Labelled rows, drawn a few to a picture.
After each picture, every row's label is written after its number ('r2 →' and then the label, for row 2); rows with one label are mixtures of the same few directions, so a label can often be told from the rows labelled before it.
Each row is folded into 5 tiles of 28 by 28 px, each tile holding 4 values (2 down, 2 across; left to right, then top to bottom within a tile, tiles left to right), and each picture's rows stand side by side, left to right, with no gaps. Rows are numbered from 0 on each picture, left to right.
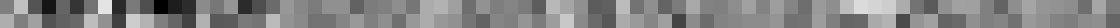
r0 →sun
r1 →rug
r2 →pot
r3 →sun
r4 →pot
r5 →sun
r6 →rug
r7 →sun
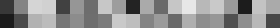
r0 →pot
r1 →sun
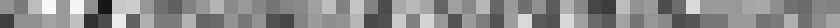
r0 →sun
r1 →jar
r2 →sun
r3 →sun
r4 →pot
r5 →rug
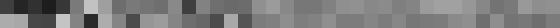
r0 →rug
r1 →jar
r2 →jar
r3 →rug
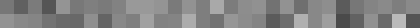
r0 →jar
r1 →jar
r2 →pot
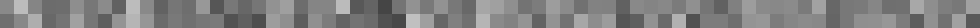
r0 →sun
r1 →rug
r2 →rug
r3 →pot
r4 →pot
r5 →sun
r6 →pot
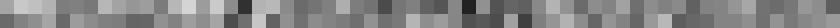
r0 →rug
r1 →sun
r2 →rug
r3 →jar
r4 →sun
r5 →pot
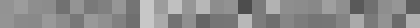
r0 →jar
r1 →sun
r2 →pot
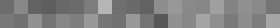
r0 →sun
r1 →pot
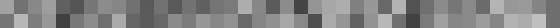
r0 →pot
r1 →sun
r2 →sun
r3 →rug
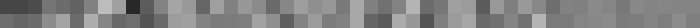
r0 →sun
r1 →pot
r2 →sun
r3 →pot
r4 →pot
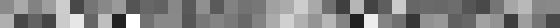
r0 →pot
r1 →jar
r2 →jar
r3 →rug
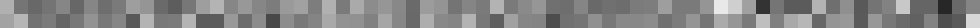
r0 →pot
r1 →jar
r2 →jar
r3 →jar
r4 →sun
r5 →jar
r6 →rug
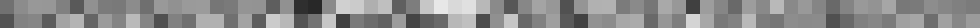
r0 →jar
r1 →pot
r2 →jar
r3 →rug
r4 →pot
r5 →jar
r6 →jar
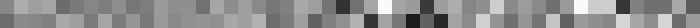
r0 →jar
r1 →rug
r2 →rug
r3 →pot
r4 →jar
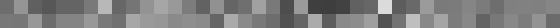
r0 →sun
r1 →jar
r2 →sun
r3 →pot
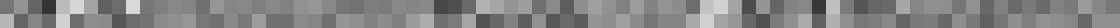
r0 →pot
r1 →pot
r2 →jar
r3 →jar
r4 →pot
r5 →sun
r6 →jar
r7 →sun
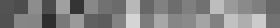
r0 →jar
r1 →rug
